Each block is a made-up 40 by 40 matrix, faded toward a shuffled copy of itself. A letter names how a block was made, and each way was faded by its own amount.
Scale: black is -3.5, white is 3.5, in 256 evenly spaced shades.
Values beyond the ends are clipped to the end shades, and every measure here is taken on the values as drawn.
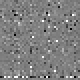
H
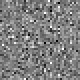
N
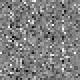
N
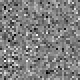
N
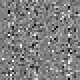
N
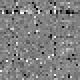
H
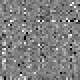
H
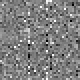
N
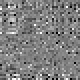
H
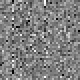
N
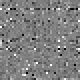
H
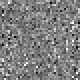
N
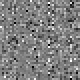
N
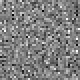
N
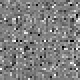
H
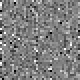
N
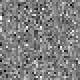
N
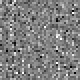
N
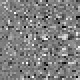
H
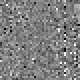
N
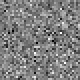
N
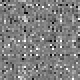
H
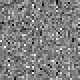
N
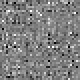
H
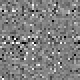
H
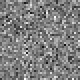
N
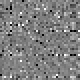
H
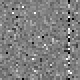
N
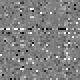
H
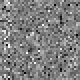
N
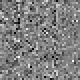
N
